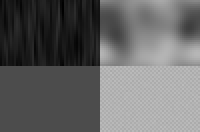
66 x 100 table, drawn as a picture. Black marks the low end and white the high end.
The table splits into 2 rows of 2 panels. Panel 1,1: very low, streaked downward, faint in contrast. Panel 1,2: middling, smooth, strong in contrast. Panel 2,1: low, flat. Panel 2,2: high, checkered, faint in contrast.
